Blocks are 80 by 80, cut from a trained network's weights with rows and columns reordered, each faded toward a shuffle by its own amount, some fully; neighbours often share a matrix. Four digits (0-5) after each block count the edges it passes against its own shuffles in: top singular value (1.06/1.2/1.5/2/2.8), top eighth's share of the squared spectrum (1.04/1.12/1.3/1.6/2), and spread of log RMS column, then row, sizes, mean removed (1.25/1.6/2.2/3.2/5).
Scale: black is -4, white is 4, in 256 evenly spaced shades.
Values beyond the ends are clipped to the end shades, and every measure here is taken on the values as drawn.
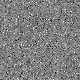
2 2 0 1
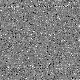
2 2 0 1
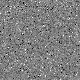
2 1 0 0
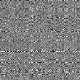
4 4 1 3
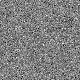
1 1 0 0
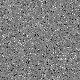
1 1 0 0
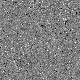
0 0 0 0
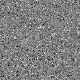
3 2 0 1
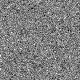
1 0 0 0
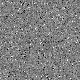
1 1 0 0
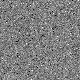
0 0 0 0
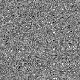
3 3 1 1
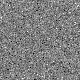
0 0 0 0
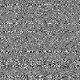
4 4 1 3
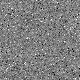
1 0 0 0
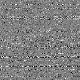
4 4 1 3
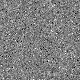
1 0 0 0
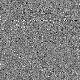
3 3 0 1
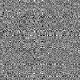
4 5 2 3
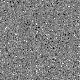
2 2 1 0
